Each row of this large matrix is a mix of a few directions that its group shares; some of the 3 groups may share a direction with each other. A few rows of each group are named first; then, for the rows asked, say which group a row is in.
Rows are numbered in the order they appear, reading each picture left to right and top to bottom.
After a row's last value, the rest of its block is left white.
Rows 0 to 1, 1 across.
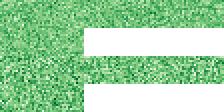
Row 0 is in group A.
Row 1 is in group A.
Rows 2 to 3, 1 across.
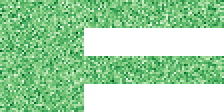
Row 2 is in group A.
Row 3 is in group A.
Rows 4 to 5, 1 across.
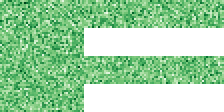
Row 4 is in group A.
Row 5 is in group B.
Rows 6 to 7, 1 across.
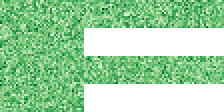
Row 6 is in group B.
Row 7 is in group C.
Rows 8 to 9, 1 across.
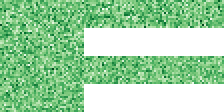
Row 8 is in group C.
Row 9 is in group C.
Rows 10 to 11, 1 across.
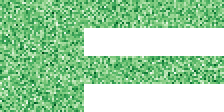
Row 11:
A
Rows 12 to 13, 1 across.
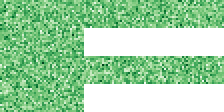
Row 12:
C
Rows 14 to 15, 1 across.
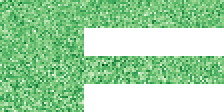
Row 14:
A
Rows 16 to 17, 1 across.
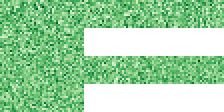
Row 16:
C
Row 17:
C
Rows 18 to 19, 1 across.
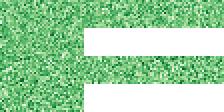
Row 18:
B
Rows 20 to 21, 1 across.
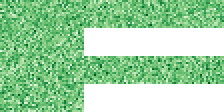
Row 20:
A
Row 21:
C
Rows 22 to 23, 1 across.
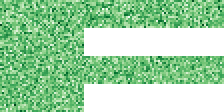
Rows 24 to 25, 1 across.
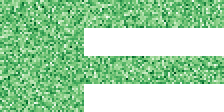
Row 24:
C
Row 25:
A
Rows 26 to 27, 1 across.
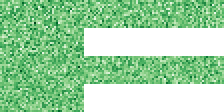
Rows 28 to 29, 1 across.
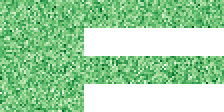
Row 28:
C
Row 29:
B
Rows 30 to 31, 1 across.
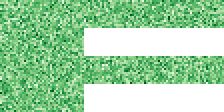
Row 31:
B
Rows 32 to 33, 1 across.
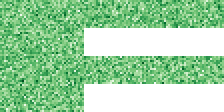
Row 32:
B
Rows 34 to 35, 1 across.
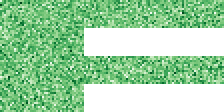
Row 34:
A
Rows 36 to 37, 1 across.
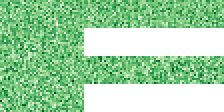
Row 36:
C
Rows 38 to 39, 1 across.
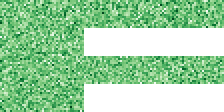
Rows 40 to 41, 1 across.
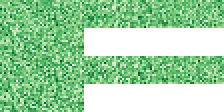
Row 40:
C
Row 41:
C
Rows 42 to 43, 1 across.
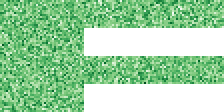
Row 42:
A
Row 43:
C
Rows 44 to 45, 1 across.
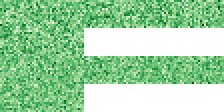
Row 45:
C
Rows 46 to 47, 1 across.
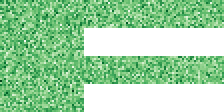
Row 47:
C
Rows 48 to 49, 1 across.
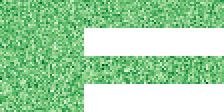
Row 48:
A
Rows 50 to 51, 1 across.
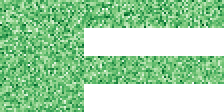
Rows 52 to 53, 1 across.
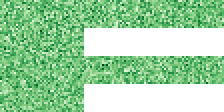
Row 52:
C
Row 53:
B
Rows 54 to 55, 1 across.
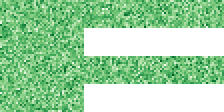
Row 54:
B
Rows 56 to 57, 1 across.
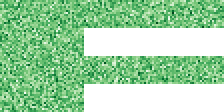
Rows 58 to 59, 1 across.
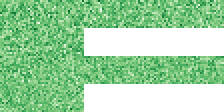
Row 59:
A
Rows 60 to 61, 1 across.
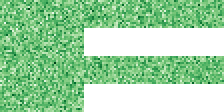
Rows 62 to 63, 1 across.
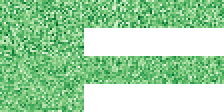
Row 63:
B
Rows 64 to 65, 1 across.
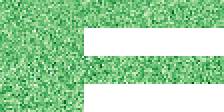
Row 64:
A
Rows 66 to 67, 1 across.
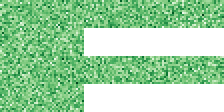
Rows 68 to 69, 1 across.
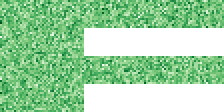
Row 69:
B
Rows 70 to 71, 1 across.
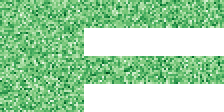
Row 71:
C
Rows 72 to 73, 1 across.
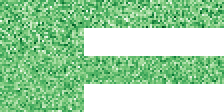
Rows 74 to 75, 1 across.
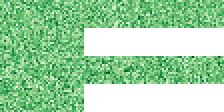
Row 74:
C
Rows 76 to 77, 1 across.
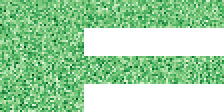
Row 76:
C
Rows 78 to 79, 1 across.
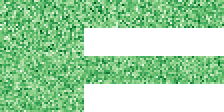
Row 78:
C
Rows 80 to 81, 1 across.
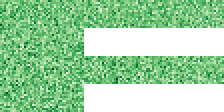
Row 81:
C
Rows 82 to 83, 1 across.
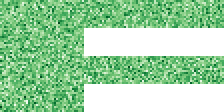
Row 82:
C
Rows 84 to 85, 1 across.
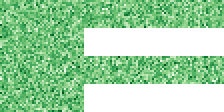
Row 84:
B
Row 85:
B
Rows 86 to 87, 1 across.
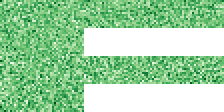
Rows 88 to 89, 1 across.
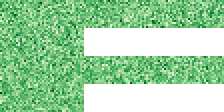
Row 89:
B
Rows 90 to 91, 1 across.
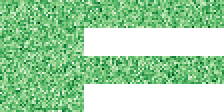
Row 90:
C
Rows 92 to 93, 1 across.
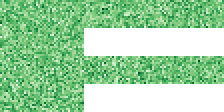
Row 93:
C
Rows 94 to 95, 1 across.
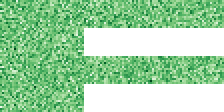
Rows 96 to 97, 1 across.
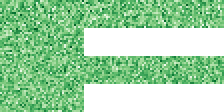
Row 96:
C
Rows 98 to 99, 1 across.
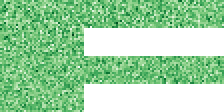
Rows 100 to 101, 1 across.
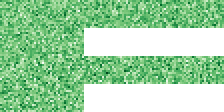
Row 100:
B
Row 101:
C
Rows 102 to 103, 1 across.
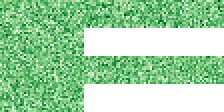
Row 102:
B
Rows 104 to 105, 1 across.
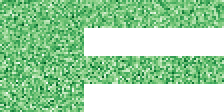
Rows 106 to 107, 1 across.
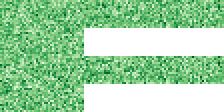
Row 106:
B
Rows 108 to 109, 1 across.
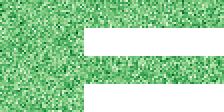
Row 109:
B
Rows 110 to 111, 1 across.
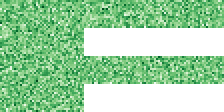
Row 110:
B
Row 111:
A
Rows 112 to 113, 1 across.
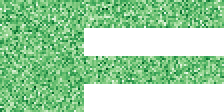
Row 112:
C
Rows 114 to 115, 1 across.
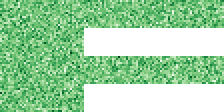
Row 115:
B
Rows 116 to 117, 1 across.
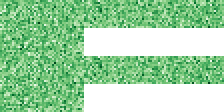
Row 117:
C
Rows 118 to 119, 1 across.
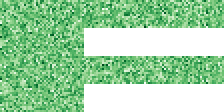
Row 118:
B
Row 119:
B
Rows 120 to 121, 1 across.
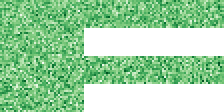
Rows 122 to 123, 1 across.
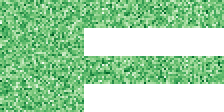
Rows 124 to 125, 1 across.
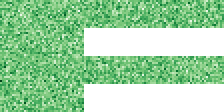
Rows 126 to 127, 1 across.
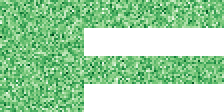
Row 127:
C
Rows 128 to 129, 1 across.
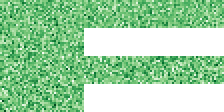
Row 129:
A
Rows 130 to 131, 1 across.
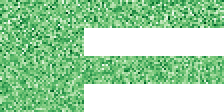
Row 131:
B
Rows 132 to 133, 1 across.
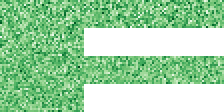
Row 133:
B
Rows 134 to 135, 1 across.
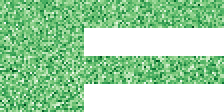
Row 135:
A
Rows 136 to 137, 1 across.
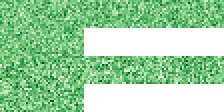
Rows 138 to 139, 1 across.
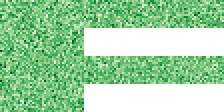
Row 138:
A
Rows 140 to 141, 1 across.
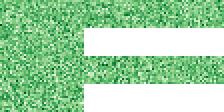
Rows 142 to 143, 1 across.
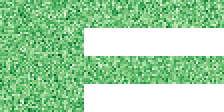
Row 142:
B
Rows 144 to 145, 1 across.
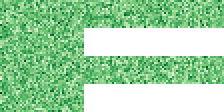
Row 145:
B
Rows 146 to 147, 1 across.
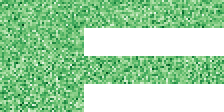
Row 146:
A
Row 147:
C
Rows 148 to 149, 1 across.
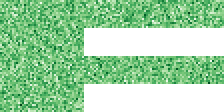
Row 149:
C
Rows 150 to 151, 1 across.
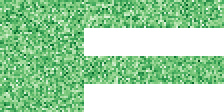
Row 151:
C
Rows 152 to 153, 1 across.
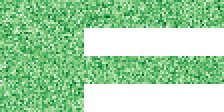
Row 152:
B
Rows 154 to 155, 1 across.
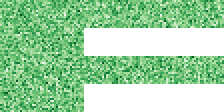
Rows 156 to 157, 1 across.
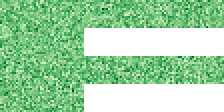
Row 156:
B
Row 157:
C
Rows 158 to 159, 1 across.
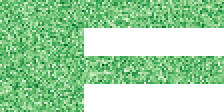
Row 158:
A
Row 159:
C
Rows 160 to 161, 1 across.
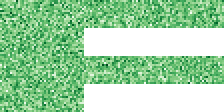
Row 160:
A
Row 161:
C
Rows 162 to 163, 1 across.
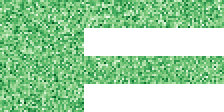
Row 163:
C
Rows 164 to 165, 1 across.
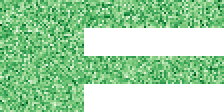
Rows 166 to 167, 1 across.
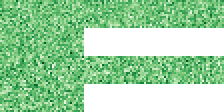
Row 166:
A
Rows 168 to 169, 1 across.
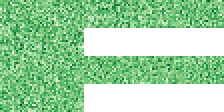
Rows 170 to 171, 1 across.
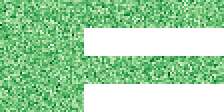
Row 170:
C
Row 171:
A
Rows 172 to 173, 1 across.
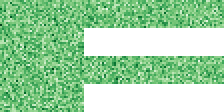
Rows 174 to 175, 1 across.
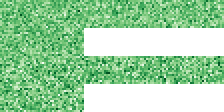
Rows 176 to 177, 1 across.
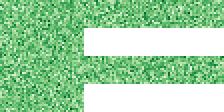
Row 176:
A
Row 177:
A
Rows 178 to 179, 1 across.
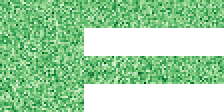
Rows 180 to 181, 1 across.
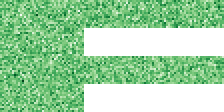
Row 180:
B
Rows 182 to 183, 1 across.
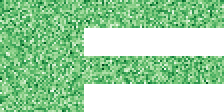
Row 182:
A
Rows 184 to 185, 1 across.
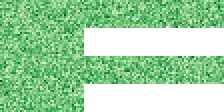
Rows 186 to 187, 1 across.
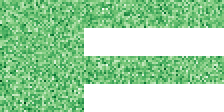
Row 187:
C
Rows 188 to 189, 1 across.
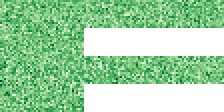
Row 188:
C
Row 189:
C
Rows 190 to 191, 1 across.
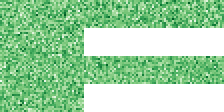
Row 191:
C
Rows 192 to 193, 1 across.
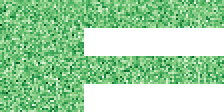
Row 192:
C
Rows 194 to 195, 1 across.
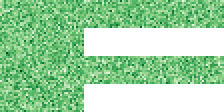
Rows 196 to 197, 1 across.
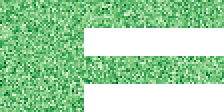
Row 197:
C
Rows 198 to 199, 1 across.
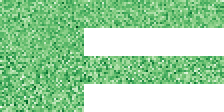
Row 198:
A
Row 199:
A
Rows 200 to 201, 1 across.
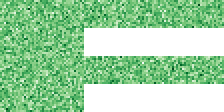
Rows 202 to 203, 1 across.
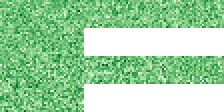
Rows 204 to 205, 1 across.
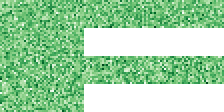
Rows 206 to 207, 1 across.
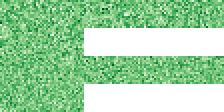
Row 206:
B
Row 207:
A
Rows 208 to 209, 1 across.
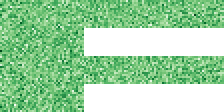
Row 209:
A
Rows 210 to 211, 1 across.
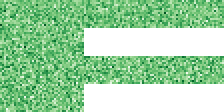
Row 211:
A
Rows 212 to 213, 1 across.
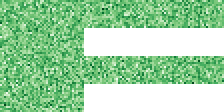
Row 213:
C
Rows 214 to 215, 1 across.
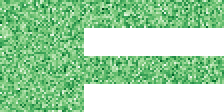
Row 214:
B
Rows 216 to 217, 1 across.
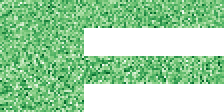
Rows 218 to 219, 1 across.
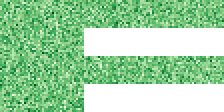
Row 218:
C
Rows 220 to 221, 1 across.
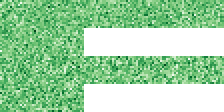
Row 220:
A
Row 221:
B
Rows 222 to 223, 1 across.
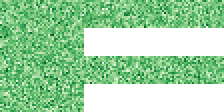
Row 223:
C
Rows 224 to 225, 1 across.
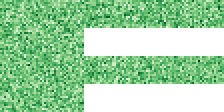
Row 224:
B
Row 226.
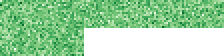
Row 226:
A
